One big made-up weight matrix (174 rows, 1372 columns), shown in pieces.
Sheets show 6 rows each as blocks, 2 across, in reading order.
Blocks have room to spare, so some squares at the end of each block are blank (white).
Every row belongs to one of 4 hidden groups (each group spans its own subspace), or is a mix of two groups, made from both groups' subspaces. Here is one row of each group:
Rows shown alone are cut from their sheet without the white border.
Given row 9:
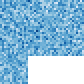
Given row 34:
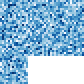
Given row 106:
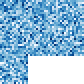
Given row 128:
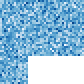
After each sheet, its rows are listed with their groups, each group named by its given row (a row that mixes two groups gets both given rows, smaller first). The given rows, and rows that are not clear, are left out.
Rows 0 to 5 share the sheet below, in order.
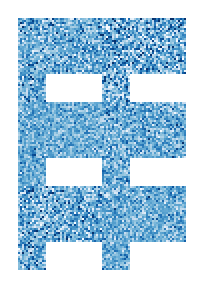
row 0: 34
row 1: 106
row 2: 128
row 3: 106
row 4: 34
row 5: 9 and 106
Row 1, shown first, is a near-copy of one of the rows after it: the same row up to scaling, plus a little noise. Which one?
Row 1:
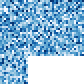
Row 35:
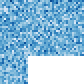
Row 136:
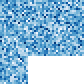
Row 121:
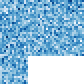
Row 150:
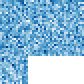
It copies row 35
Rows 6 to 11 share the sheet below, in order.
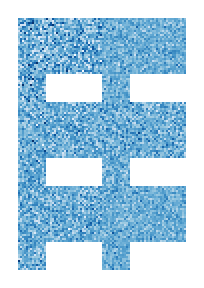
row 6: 34
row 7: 128
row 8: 106
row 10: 128
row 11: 34
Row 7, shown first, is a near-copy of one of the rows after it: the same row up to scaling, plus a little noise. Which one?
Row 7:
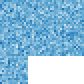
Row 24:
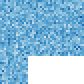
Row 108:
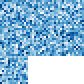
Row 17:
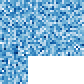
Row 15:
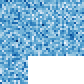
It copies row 108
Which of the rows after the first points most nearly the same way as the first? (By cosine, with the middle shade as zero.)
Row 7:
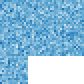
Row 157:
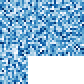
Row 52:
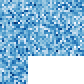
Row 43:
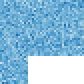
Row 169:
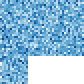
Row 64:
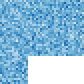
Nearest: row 157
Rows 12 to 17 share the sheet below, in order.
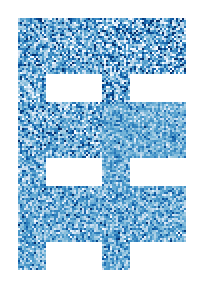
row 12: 106
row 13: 9
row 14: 9
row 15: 128
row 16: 128
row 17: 128
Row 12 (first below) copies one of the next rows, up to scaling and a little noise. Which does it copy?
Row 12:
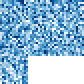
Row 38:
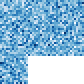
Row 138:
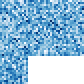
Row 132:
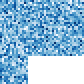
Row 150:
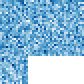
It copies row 150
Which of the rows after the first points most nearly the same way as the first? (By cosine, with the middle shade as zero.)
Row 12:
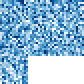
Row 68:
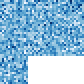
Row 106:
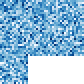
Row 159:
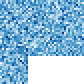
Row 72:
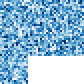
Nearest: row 106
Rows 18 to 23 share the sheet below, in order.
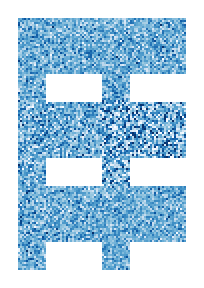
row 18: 128
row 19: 106
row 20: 34
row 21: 9
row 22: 34
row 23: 106 and 128
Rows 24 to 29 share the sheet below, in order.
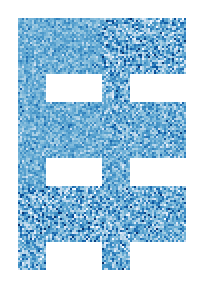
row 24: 128
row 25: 9
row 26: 34
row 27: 9 and 128
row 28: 9
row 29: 106
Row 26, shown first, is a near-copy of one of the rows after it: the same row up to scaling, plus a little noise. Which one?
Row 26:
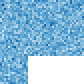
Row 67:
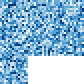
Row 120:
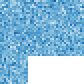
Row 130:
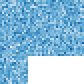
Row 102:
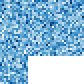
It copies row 102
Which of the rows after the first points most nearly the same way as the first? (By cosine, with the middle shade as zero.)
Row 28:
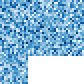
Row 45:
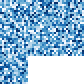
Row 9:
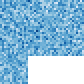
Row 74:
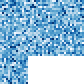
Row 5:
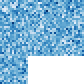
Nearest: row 9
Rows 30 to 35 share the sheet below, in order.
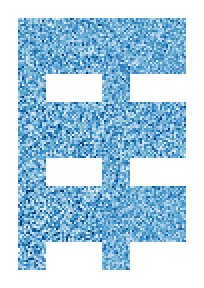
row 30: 34 and 128
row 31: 106
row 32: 9
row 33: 9 and 128
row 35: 106
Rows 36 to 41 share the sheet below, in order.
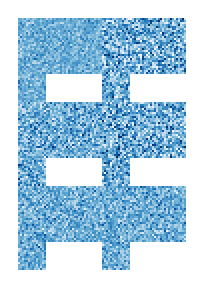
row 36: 34
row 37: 9
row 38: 106
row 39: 128
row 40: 106
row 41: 128
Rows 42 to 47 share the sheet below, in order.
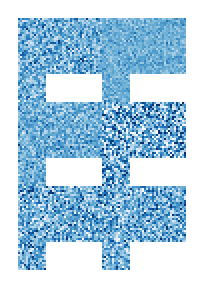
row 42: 9
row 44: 128
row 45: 9
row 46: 34
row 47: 128
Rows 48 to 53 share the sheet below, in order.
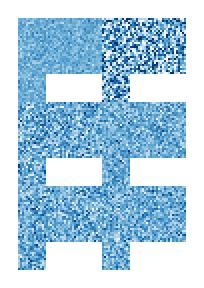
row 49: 9
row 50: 34
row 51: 106
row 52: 106 and 128
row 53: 128
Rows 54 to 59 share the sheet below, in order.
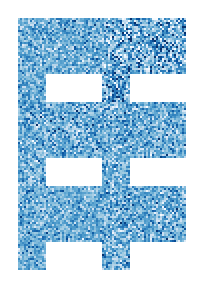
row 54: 9
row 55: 34 and 106
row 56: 106
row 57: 34
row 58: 34
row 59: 34 and 106
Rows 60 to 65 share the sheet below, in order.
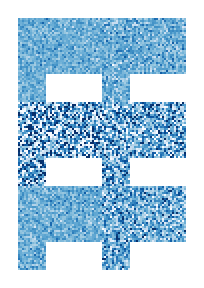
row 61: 34
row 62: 9
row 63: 9
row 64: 128
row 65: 128
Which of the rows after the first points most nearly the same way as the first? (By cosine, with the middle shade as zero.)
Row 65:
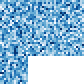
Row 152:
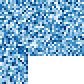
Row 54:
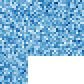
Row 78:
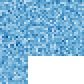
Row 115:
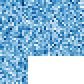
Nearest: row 115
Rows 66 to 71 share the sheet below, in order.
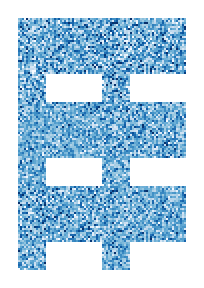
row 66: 128
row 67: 34
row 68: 34 and 106
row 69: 9
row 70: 9 and 34
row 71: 34
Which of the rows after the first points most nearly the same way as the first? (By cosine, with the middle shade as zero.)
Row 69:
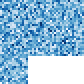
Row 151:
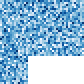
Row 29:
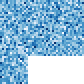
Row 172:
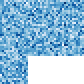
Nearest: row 151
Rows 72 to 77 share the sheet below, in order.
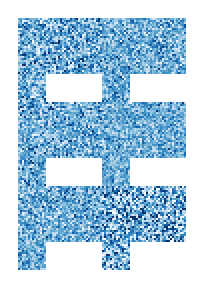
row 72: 9 and 128
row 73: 106
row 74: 34
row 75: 9
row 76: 9
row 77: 9
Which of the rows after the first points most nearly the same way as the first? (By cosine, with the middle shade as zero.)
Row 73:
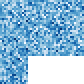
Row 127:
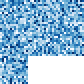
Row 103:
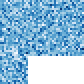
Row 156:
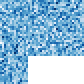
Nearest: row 127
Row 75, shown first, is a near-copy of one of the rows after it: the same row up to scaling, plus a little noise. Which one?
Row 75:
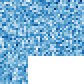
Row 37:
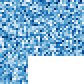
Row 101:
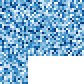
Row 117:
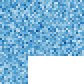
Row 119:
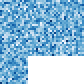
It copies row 37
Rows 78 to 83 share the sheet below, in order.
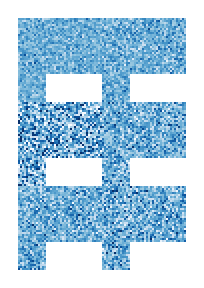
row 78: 9 and 106
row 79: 9
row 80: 34
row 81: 106 and 128
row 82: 106
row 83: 34
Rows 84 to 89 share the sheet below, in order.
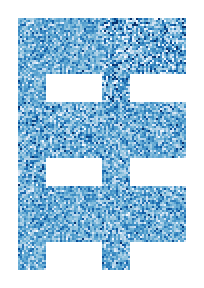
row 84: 34
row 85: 34
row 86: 128
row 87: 106
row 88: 34
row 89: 106
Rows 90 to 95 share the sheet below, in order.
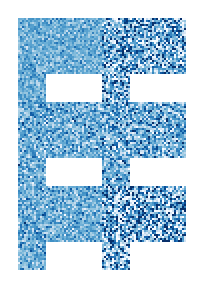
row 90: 34 and 128
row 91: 34 and 128
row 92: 106 and 128
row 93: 9 and 106
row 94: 106
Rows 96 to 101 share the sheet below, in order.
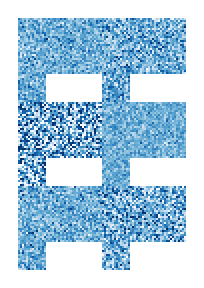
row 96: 34 and 106
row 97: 106
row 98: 106
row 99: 9
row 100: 34
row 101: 9
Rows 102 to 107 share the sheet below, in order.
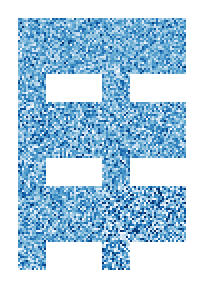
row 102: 34
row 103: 128
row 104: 34
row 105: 106
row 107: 106
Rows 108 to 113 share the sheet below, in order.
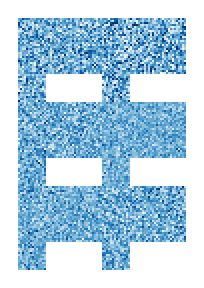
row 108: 128
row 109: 34
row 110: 106
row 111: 128
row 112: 34
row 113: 9
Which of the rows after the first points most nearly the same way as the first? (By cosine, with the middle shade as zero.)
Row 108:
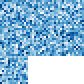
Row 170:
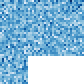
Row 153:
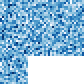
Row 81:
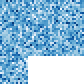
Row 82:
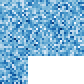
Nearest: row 81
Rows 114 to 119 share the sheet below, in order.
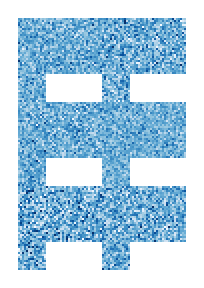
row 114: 128
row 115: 106 and 128
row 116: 106
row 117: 9
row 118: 34
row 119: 9
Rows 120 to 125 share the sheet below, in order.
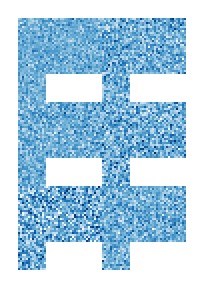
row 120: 34
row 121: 106
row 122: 9
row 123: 128
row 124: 9
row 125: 128
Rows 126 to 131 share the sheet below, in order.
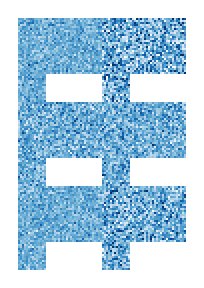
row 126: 34
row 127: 34 and 106
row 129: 128
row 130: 34
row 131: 34
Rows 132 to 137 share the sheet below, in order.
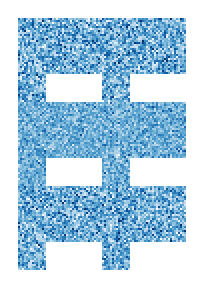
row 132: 106
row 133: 9
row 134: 106
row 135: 128
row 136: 106
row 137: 128
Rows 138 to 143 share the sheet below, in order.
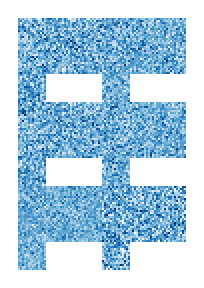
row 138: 106
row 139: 9
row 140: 106
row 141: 34
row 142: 106
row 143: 128
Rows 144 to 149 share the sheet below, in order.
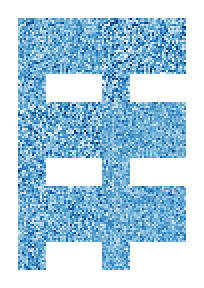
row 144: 34
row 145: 34
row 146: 9
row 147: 34
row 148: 34 and 106
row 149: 9 and 128
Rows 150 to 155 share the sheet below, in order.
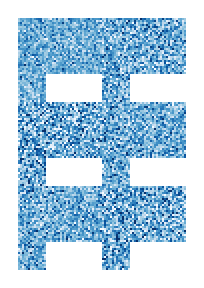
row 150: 106
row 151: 128
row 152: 106
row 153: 34
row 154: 34
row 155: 128
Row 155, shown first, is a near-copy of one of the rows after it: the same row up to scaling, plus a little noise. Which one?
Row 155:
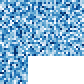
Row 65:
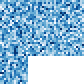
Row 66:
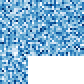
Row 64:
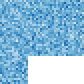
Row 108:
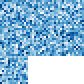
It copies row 65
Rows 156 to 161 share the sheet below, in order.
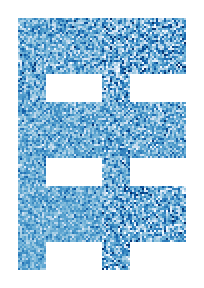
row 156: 9 and 128
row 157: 128
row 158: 106
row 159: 106
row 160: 9
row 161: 128
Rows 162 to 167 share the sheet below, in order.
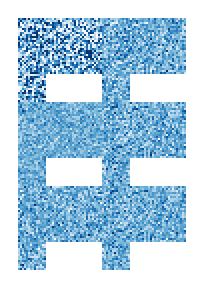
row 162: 128
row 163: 34
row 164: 34 and 106
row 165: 34
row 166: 34 and 128
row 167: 34
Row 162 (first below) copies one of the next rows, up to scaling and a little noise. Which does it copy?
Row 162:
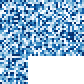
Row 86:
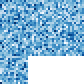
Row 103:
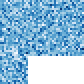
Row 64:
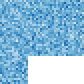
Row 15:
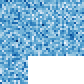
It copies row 86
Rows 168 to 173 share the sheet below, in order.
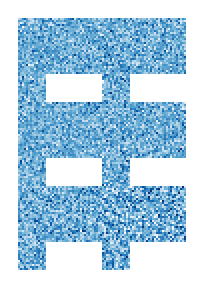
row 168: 34
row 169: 34 and 106
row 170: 34 and 106
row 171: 128
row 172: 128
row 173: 9
